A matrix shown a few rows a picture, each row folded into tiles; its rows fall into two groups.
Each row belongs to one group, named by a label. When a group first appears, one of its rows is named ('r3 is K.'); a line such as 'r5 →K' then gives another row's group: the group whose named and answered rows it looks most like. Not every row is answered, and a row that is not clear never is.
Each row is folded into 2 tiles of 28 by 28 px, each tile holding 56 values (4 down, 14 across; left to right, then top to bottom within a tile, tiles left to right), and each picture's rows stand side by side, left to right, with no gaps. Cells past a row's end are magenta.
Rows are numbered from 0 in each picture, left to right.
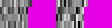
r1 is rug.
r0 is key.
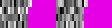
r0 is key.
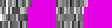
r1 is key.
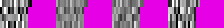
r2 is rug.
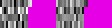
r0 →key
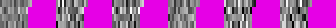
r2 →key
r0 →key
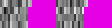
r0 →rug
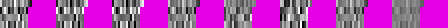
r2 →key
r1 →key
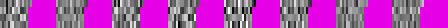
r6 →rug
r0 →rug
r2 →rug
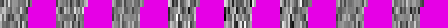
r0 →rug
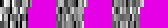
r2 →key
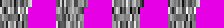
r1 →rug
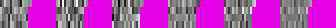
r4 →key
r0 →rug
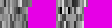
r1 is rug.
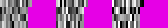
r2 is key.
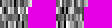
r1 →rug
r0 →key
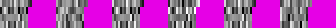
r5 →rug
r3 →key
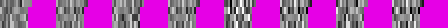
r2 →rug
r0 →rug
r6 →rug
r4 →rug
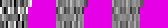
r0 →key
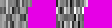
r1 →key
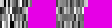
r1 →key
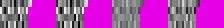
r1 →key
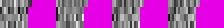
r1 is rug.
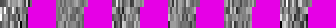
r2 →rug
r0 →rug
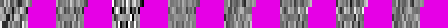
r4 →rug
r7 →rug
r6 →key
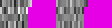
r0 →key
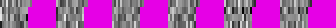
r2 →rug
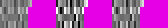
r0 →key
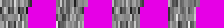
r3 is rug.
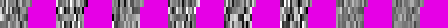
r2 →rug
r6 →rug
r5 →rug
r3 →key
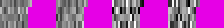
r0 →key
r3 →rug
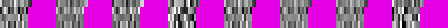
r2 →key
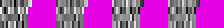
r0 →key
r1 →key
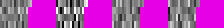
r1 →key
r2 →rug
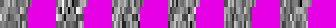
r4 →rug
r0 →rug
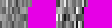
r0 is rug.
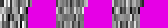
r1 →key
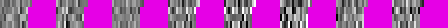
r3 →key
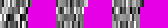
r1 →key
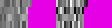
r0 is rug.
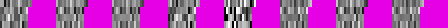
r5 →key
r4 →rug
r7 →key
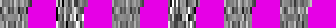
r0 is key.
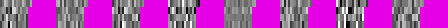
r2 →rug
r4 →key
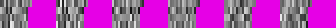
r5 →rug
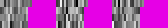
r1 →rug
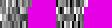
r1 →key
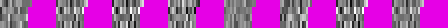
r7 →key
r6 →key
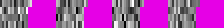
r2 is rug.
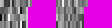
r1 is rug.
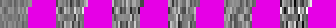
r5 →key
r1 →key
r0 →key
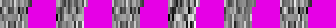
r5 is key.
